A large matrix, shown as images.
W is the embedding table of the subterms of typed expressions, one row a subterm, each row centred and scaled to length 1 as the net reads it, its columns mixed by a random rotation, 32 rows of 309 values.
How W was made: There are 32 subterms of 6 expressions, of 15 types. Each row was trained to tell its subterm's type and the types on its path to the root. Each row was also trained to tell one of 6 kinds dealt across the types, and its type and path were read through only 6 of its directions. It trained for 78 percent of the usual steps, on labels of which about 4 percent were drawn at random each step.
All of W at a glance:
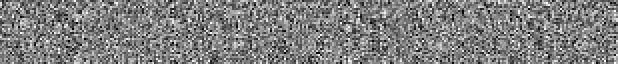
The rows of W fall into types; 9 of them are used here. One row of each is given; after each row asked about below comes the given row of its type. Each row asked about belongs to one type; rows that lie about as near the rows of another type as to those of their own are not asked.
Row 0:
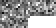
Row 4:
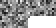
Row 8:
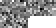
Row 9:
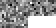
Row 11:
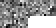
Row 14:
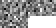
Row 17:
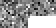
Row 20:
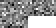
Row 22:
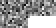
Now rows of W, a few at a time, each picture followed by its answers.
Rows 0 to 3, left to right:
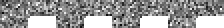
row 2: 11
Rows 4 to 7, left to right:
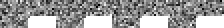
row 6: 22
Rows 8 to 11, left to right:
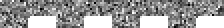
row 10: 20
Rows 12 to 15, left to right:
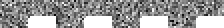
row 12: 14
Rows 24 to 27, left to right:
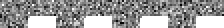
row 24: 14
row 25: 9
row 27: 20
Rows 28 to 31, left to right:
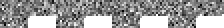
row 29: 9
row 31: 8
